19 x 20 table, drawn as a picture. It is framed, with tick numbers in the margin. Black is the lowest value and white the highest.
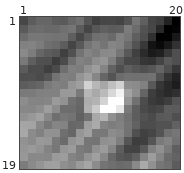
The top right is the ninth with the lowest average. The centre is the roughest part. The halves do not mirror each other. Values rise toward the bottom left. The centre is the ninth with the highest average. The grain runs diagonally up to the right. In the centre lies a patch that is higher than the rest.
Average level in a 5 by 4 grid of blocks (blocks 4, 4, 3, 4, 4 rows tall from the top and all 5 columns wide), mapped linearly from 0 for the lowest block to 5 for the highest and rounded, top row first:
2220 / 2321 / 3451 / 4332 / 4323
